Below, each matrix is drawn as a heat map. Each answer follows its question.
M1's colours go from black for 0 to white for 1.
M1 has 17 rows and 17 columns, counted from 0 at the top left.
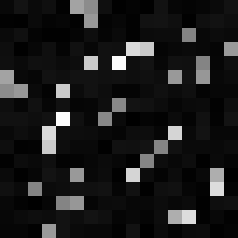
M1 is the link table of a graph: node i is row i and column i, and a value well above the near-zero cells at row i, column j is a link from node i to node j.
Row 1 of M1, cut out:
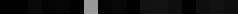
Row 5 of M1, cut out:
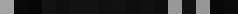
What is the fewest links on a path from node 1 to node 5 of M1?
3
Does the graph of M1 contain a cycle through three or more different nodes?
yes
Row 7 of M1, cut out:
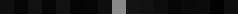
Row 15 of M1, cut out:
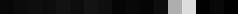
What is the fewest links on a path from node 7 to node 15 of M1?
6
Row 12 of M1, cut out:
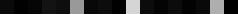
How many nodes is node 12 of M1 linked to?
3
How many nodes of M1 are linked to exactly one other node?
5
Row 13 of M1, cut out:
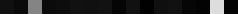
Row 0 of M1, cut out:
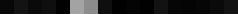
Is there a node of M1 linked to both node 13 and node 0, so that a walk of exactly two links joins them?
no
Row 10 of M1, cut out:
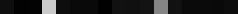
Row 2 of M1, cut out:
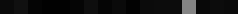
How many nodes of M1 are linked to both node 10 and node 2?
0
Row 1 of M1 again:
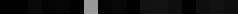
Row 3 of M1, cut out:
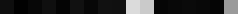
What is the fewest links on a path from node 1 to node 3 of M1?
6
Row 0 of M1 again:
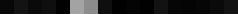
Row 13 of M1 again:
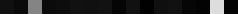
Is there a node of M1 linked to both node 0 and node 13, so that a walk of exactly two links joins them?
no
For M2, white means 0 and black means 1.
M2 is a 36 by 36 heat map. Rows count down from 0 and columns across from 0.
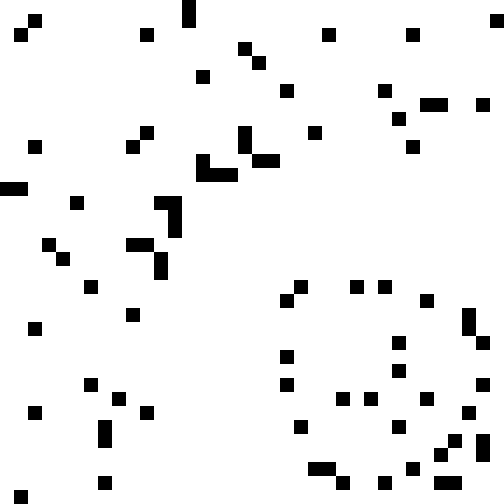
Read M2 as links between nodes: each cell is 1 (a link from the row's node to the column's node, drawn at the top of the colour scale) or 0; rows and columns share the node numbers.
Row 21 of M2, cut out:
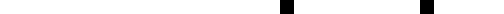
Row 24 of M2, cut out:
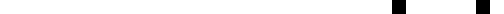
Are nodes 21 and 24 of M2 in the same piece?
yes
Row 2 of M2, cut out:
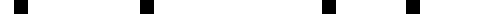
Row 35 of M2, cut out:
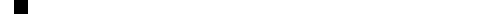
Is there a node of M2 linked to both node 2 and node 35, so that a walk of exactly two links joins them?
yes
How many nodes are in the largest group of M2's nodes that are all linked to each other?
3
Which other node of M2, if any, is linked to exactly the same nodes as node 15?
node 16
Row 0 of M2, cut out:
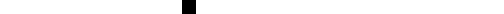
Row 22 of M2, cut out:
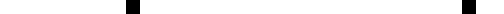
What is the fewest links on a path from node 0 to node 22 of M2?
6
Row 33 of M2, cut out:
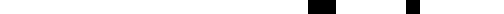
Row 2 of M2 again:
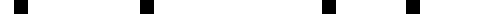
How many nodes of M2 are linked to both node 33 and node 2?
2
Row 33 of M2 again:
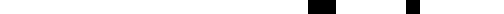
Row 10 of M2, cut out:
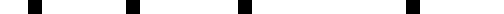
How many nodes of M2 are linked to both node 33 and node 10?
1
